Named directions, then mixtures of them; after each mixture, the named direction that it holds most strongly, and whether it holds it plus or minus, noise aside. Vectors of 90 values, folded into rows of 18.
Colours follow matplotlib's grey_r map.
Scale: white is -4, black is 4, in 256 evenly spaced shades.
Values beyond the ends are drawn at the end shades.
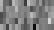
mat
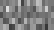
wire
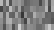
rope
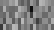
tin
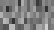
wire, minus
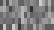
rope, minus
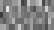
wire, plus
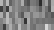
rope, plus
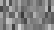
rope, plus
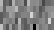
mat, plus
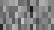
tin, plus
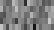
mat, plus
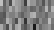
mat, plus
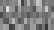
wire, plus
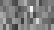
tin, minus
